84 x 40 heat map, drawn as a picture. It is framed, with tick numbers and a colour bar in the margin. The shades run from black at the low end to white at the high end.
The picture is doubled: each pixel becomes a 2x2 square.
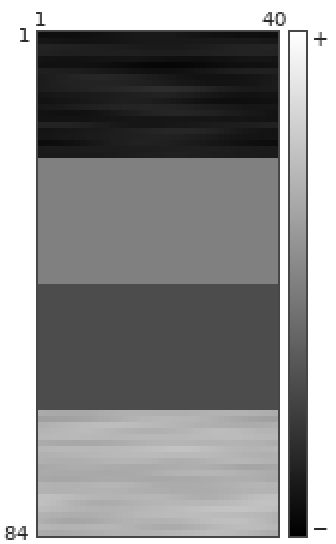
The table splits into 4 rows of 1 panel. Panel 1,1: very low, streaked across, faint in contrast. Panel 2,1: middling, flat. Panel 3,1: low, flat. Panel 4,1: high, streaked across, faint in contrast.
